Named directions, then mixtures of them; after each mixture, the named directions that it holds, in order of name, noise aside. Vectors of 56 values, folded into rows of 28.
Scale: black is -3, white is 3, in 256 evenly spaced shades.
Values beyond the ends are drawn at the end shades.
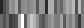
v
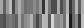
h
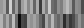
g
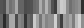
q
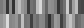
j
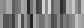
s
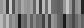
g, j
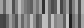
h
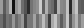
h, j, q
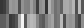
v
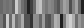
j, q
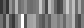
j, v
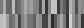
h, q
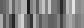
j, s, v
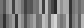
h, q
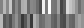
g, s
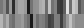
j, s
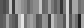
h, j, v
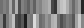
g, q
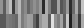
h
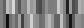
j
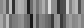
j, s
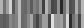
h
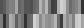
q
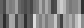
q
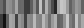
h, q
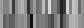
j, s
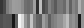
g, h, v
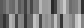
q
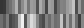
v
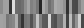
h, j, v
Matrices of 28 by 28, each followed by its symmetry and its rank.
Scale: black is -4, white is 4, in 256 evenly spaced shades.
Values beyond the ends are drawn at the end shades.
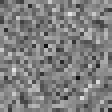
symmetric, full rank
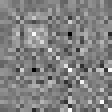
symmetric, rank five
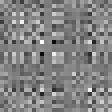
symmetric, rank three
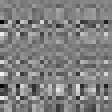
neither, rank two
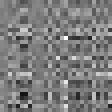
neither, rank three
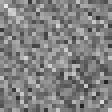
symmetric, full rank
